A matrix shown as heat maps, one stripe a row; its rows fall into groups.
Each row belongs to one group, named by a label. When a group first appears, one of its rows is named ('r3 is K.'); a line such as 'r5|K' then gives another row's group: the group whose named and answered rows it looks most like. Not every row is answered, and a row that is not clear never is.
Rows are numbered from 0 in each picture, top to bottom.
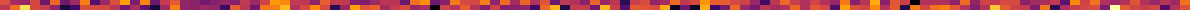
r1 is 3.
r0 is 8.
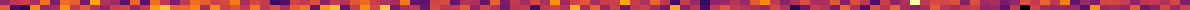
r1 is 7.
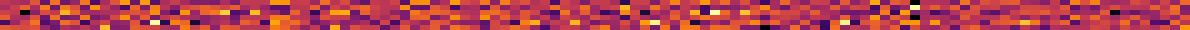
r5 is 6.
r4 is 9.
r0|8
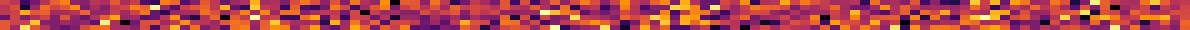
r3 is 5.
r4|6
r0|5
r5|3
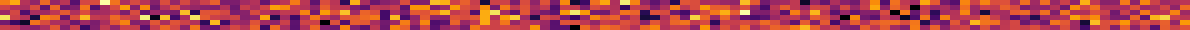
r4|5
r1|8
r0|6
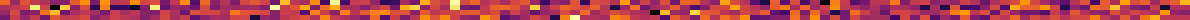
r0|6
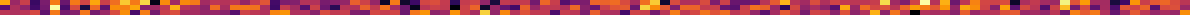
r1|9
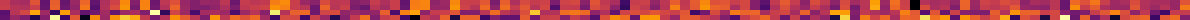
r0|8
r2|9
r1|8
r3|9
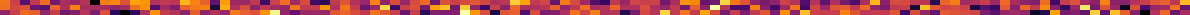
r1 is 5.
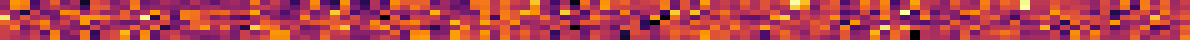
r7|8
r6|8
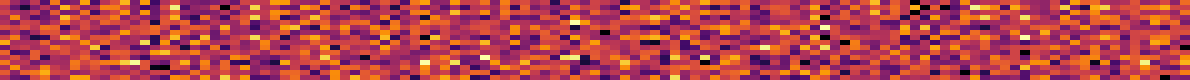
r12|6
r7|5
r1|5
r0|8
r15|7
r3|5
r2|8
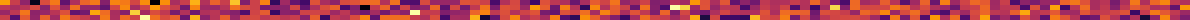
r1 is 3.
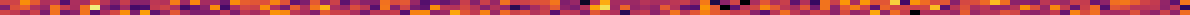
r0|3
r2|8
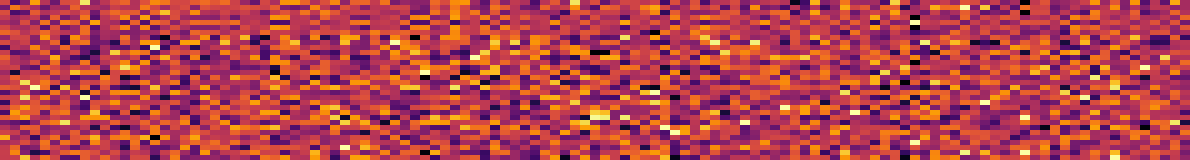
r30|5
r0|7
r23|6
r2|7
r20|5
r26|3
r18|9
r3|8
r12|8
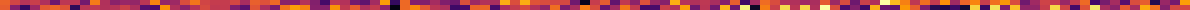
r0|3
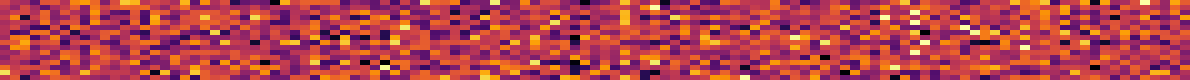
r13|3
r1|9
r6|5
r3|3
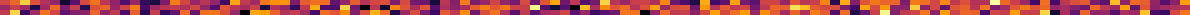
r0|3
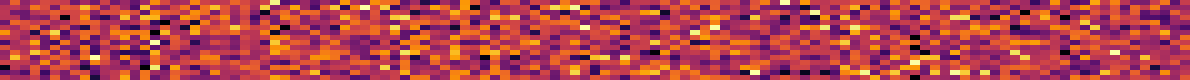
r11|6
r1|7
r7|8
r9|8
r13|9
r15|8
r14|5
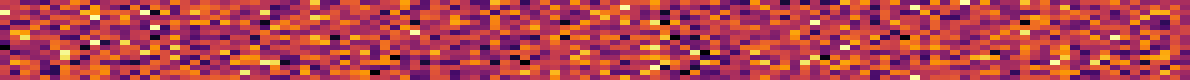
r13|9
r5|9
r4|7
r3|6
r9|9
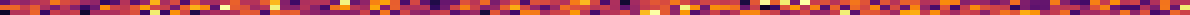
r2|9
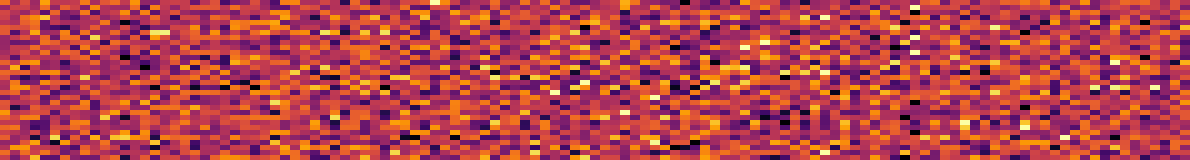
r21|7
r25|5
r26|8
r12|3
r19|9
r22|6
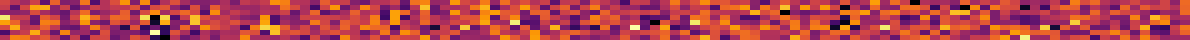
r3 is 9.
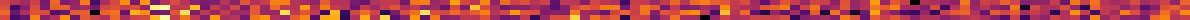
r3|7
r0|8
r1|7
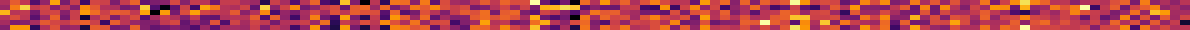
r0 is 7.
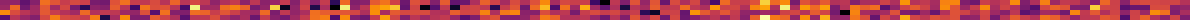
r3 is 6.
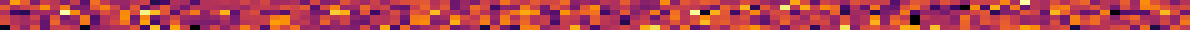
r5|9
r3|8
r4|8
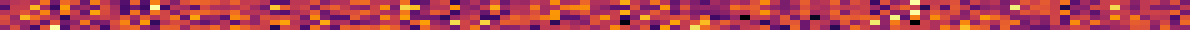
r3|3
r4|8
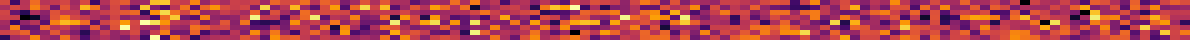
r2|7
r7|9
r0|7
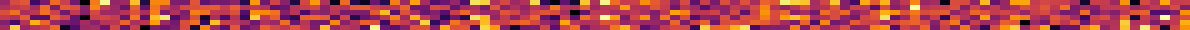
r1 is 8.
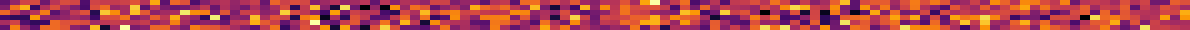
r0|9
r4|5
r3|5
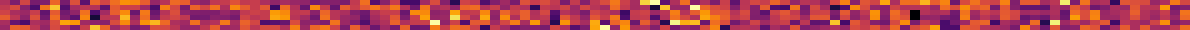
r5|6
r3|8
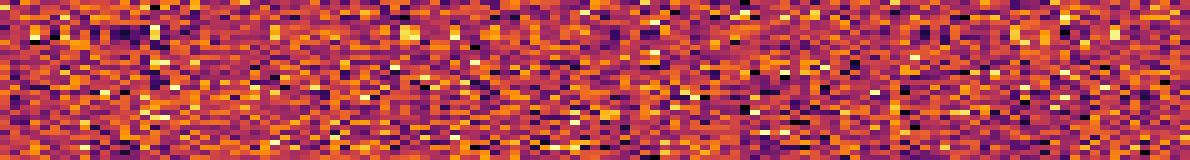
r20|7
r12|7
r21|3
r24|7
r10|9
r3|5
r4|9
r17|5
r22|5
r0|3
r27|6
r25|8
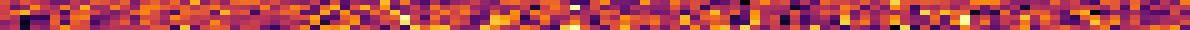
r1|7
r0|3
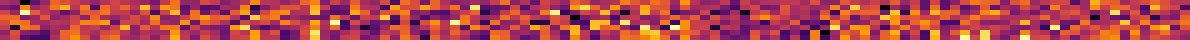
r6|5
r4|6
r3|3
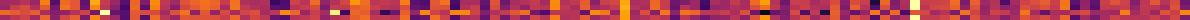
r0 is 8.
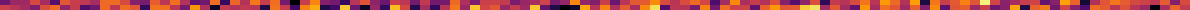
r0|5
